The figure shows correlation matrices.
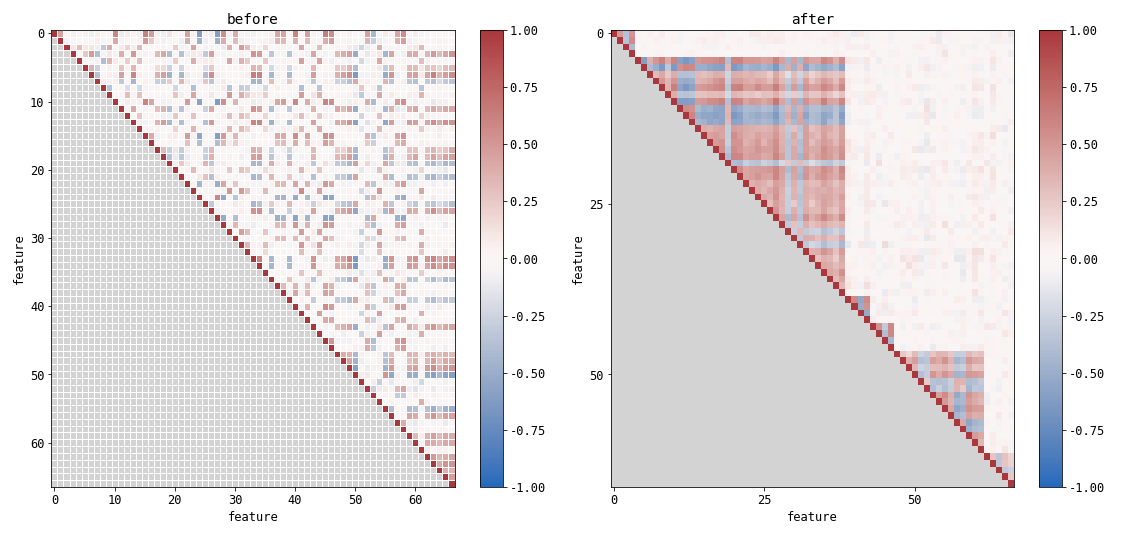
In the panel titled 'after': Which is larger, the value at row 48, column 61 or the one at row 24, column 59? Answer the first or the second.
the first
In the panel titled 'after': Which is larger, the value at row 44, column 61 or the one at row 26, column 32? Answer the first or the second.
the second
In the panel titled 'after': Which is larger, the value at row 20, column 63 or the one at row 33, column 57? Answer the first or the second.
the first
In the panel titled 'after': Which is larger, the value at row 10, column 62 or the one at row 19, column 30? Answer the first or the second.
the first
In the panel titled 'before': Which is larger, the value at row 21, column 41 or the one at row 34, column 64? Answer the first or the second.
the second
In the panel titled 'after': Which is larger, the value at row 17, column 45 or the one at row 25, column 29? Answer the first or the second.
the first
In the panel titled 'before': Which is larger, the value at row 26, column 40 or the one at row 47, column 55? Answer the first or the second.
the first
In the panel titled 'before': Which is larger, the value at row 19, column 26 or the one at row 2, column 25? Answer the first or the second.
the second
